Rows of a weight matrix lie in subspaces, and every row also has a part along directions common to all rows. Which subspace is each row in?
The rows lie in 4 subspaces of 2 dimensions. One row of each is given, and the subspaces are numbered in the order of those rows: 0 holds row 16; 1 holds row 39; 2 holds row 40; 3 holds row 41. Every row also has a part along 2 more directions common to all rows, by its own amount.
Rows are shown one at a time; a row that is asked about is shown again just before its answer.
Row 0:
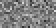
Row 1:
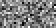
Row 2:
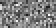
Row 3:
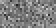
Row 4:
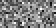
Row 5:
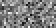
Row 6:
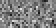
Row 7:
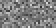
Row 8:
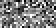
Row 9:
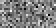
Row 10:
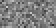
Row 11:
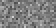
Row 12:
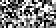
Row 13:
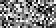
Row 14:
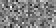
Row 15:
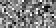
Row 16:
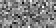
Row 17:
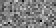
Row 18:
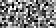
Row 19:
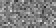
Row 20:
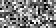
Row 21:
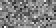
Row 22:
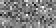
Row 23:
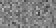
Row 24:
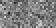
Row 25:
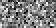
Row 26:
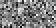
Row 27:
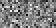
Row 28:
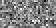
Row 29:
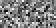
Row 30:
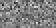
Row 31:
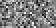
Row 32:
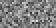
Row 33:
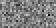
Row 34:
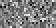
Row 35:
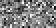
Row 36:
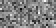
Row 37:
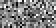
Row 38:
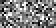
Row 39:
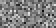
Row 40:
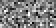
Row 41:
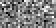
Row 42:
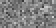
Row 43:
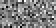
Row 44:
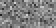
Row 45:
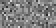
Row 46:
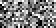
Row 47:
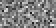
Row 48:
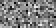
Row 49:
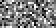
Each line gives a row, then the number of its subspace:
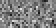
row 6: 3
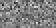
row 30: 0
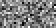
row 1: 0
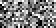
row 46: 2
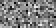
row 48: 2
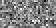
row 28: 3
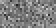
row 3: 1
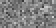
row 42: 3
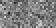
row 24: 2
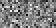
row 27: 3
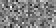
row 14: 3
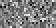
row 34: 0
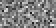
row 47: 2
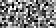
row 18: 2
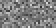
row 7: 0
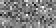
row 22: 1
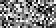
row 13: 1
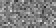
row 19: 1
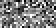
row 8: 0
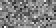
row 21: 3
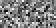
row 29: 2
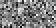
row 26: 0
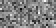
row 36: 3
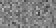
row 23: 3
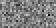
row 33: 1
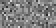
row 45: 1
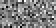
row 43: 0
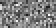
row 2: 1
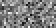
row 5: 0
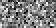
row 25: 2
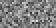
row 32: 2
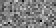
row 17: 1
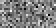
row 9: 1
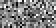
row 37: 0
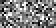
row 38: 1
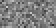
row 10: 2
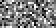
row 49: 2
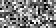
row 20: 3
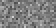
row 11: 2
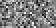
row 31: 2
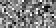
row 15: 3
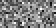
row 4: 0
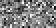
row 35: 0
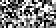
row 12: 3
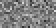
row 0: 0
